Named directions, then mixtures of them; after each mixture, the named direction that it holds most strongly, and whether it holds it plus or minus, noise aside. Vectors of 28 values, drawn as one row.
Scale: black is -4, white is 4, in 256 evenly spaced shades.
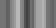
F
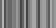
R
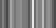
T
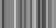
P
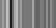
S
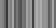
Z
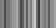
R, plus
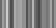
Z, minus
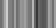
Z, minus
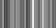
T, plus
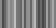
P, plus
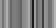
T, minus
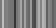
P, minus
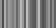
R, minus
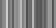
Z, minus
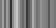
S, plus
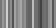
Z, minus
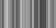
Z, minus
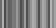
R, plus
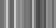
Z, minus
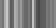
Z, minus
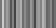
P, minus
